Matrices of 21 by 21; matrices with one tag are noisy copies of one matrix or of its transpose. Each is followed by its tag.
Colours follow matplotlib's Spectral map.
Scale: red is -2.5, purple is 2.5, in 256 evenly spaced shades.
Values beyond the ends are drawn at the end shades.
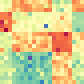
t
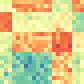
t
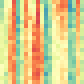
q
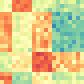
t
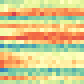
q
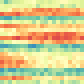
q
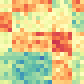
t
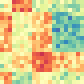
t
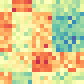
t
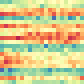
q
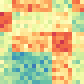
t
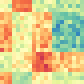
t
